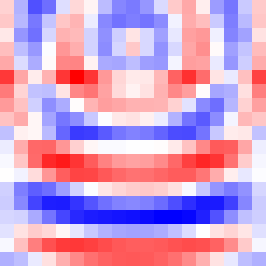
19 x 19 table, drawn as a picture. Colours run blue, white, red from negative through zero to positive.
Grain: streaks across. Slope: none. Stripes: horizontal, repeating 3 times. Rings: centred on the top middle. Average level on the scale: 50%.
